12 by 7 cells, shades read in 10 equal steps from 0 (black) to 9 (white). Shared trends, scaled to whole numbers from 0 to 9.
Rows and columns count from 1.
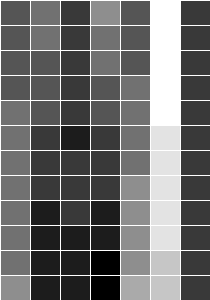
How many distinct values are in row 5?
4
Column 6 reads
9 9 9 9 9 8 8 8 8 8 7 7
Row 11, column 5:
5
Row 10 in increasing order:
1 1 1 2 4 5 8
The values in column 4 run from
0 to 5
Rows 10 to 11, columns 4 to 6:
1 5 8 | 0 5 7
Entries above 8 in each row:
1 1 1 1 1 0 0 0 0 0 0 0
